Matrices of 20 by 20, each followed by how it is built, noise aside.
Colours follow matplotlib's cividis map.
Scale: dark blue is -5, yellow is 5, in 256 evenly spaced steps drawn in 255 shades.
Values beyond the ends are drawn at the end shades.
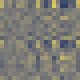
low rank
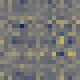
low rank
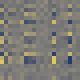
low rank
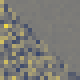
lower triangular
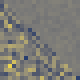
lower triangular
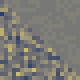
lower triangular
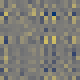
low rank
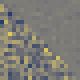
lower triangular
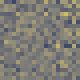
low rank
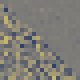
lower triangular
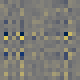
low rank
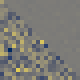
lower triangular
